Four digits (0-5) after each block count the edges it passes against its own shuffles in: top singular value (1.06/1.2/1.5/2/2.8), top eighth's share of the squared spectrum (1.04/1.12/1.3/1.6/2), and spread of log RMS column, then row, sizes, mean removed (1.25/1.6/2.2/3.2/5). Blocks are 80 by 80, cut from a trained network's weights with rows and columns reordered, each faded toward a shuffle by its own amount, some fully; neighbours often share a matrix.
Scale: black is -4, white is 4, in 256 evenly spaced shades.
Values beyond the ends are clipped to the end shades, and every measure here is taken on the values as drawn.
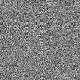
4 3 2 1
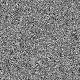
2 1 0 0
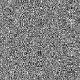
4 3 2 1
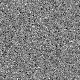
0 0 0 0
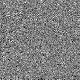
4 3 1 1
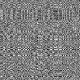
5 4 1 3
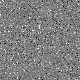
2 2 0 1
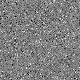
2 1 0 0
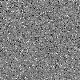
2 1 0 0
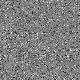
3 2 0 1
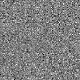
3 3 2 2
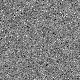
0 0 0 0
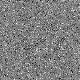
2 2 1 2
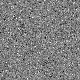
0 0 0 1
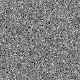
0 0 0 0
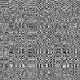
5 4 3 3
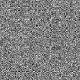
4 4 2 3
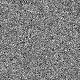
1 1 0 0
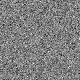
0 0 0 0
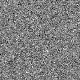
2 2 0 0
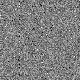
3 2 1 0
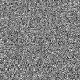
3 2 0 1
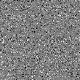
3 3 0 2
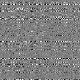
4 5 1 4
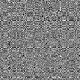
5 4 1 3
